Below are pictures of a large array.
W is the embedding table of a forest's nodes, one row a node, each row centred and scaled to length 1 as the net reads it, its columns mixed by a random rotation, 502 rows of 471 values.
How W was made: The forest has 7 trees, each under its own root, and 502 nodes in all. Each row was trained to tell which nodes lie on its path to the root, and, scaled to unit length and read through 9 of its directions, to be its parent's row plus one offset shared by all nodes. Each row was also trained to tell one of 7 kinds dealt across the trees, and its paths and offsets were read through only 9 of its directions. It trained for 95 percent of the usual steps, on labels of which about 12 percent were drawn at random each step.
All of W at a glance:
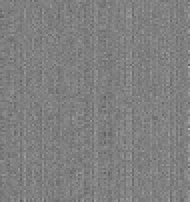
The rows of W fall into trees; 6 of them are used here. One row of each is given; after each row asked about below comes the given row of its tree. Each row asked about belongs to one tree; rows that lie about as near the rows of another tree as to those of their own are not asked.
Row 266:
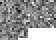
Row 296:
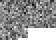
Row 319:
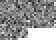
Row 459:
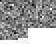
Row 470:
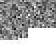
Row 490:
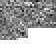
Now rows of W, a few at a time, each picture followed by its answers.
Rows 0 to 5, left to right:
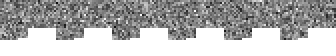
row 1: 470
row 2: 470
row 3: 266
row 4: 266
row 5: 490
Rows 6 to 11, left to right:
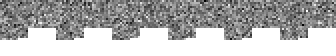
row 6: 266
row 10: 296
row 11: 266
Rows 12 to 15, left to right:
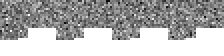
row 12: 266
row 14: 296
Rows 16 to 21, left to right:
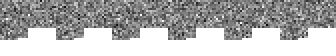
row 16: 470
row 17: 490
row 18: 470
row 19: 470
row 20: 319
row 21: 319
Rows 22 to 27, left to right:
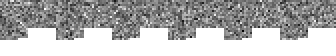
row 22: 490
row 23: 266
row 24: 319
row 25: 319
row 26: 319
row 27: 266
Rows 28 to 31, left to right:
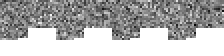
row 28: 266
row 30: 470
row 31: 296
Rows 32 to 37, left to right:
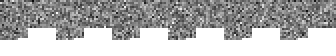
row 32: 459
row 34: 319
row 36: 319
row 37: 490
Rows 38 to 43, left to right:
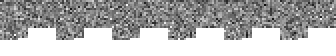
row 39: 296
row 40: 459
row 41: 319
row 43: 319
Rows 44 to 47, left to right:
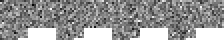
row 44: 459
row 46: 266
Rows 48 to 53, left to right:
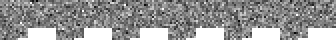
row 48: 490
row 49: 266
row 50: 459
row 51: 319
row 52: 319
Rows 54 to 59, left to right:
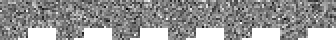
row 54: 470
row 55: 319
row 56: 470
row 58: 296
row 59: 490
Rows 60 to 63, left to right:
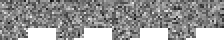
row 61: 319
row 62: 490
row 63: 490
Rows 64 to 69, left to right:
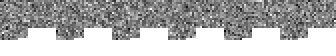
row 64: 459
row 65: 266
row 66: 459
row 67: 319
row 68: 266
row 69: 319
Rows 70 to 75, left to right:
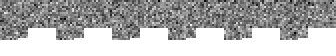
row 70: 490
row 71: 459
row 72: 266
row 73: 490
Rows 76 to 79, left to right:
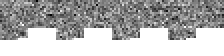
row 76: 490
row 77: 296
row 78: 296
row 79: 490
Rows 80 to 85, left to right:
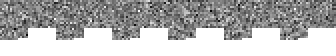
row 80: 296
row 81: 470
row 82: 266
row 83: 459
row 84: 470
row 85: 490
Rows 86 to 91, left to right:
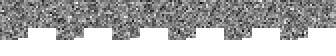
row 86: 266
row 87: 490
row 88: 490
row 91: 319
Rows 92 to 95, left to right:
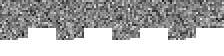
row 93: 296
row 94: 459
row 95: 319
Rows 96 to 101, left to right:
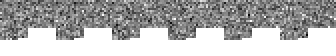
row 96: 319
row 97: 266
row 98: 470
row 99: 470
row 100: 470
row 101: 296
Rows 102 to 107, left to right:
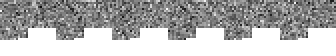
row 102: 470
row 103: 470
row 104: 319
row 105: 266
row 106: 319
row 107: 296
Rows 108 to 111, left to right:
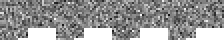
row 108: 296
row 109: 266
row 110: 266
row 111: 319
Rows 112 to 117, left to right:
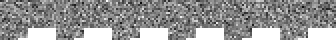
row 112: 459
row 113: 266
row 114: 296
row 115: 459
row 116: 470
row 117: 296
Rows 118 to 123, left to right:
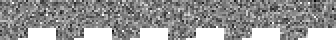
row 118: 266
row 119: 266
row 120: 266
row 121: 319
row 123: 490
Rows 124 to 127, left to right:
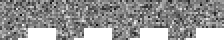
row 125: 296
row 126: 490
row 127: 319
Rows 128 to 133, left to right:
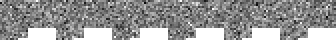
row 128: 470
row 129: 296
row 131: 490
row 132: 319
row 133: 490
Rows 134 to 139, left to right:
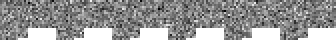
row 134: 296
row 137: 319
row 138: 459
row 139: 459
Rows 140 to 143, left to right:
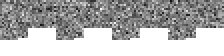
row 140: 296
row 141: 490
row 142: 459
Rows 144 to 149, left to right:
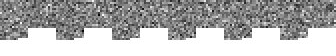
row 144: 490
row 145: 266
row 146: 459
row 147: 319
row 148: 266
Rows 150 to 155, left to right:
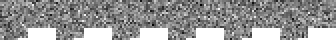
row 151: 470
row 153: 459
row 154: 296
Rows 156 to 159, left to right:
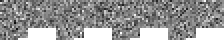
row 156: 459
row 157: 296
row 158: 470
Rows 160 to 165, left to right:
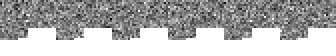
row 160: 266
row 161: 490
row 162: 266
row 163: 470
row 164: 470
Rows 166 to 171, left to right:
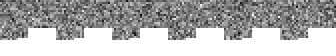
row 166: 319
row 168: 490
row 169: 296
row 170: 266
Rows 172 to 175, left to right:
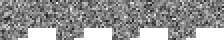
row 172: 490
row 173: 459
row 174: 490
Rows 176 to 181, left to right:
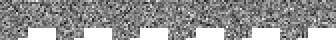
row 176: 266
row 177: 470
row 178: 319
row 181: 296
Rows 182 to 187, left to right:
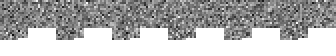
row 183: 459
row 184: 319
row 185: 296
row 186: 490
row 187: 319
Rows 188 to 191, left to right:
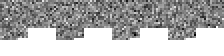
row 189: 470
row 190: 490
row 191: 296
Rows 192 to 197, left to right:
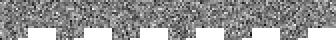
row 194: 266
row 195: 319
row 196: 296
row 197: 459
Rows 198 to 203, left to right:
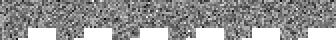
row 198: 266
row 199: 319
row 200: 490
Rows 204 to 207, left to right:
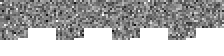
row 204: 459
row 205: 266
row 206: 266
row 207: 319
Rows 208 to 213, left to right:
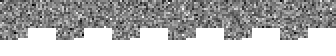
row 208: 459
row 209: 296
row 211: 459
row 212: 319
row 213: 459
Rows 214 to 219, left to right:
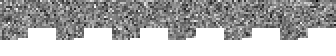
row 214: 459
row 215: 296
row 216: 470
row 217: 266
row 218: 490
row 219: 490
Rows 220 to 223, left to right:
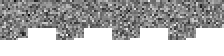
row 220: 490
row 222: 319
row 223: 459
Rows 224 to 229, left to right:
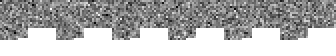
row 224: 459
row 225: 490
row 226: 266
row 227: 490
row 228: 490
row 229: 459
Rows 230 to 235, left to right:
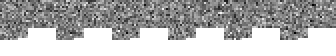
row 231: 459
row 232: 459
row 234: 319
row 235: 459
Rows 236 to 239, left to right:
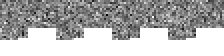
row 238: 470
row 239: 470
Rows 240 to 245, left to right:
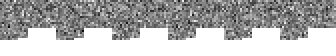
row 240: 470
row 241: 266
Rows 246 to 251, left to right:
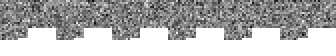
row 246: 490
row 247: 490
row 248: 470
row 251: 490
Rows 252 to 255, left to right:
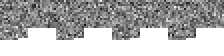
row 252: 490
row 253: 296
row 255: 470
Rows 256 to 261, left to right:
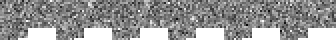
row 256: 266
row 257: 470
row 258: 266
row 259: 459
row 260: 319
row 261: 266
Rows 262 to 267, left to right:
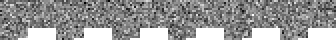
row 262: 459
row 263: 296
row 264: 470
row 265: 470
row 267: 296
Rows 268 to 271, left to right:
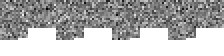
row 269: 296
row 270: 470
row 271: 296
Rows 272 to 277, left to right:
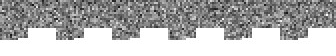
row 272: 266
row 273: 319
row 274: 459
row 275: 296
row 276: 319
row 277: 266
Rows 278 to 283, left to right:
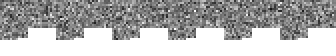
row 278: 319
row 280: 490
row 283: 459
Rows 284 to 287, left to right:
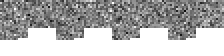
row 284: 459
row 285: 470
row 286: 459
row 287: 319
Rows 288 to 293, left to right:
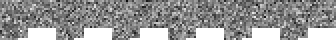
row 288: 266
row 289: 319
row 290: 490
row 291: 490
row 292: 319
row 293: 459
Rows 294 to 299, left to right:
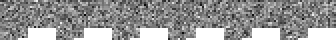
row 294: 319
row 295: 459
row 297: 319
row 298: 490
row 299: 490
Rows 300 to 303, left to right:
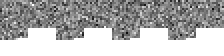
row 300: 296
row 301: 296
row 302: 266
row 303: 296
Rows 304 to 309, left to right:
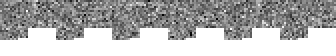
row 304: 266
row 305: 459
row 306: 490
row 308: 266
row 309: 319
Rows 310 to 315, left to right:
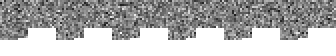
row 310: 266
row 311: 266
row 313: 319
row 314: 319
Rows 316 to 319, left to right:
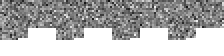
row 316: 266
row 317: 296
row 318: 470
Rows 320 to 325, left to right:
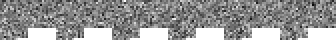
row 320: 296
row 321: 296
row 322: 459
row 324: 319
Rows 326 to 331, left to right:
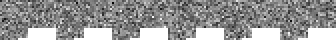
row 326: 459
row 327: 319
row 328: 470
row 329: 266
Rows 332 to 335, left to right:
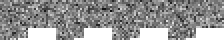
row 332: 319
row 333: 296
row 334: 319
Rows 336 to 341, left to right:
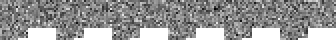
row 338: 459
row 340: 296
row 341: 266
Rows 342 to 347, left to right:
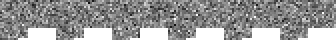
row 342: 490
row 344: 470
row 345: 266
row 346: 296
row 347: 459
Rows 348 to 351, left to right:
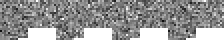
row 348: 266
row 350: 459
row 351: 266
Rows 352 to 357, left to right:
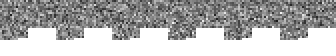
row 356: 319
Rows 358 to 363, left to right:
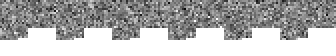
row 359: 470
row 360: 459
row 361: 470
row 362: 319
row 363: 296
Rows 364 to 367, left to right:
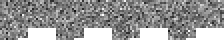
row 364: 296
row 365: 266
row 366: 319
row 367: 266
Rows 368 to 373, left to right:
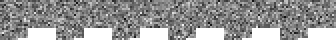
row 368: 459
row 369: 470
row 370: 319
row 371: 490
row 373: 459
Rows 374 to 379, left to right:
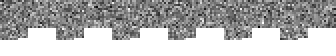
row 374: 459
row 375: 470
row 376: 459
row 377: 470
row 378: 319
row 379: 490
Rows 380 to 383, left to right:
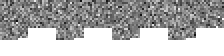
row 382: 459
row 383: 296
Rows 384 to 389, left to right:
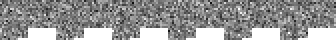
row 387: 266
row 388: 459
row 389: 319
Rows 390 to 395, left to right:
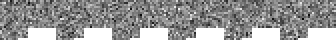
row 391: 319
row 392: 459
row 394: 319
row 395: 490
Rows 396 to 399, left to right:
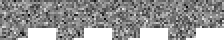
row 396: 490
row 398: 296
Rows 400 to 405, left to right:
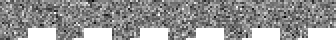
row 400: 296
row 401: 490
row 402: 266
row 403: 490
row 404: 319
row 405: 319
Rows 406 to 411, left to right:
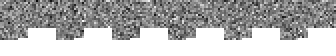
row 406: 490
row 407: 266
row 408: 266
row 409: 470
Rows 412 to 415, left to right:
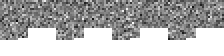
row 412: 296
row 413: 296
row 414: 490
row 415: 459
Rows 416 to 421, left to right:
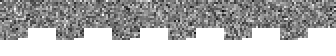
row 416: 459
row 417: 266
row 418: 470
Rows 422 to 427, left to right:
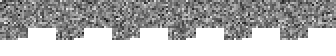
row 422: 470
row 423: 319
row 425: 319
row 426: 319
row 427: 266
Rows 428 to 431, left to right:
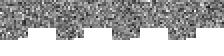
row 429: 319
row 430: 266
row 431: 470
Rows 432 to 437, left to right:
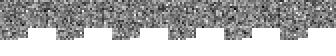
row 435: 319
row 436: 490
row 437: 459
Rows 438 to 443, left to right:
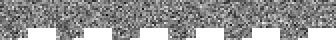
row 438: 319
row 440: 459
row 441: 319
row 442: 266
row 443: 266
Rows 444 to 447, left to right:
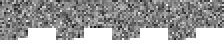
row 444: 266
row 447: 296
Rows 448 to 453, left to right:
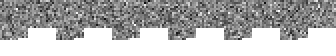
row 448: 319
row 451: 490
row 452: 490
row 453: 319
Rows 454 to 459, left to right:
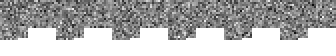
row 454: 319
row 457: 490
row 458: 296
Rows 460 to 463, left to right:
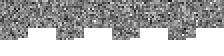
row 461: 319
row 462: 459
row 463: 459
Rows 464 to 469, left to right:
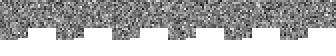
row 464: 296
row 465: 470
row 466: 459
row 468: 470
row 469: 266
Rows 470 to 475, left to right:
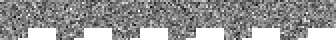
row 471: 490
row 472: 266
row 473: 470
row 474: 319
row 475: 459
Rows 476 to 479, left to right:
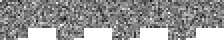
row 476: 470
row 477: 459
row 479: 319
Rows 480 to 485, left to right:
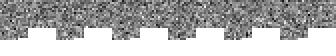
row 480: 470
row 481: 319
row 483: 266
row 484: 319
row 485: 459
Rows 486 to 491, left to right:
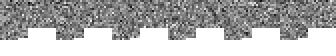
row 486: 470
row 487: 470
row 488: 319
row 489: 459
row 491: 266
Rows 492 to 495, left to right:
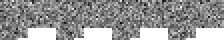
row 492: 459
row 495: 319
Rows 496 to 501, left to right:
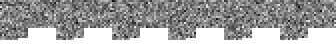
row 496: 470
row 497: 319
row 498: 319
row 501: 319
